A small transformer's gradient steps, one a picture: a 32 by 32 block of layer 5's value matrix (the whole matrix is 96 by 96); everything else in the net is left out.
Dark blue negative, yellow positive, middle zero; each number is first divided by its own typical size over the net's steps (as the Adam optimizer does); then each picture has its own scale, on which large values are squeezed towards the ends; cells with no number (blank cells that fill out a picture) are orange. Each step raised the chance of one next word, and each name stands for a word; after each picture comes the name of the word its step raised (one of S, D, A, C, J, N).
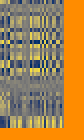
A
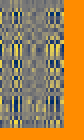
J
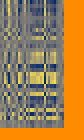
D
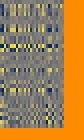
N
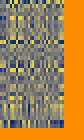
A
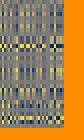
N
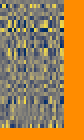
J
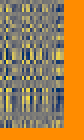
J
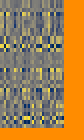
N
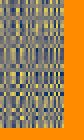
D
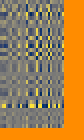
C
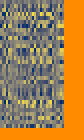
J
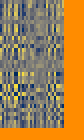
D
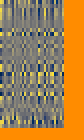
D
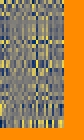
A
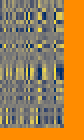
N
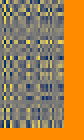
A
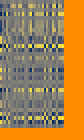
N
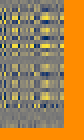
C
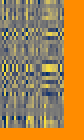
D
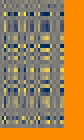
N
